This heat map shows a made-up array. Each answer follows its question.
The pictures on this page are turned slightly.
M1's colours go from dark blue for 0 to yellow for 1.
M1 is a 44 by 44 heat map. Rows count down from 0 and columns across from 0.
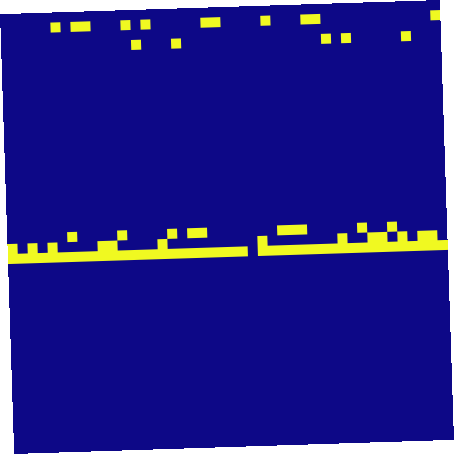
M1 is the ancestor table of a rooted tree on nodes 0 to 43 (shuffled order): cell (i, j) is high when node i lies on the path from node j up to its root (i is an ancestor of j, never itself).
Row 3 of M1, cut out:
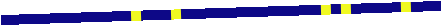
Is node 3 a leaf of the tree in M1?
no
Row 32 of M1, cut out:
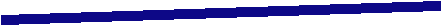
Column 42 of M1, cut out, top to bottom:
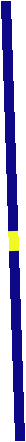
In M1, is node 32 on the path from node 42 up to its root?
no
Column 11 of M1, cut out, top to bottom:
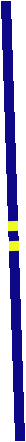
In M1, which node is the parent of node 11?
22
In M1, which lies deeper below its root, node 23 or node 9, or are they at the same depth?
node 9
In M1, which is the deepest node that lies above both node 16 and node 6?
22
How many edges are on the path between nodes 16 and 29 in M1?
2
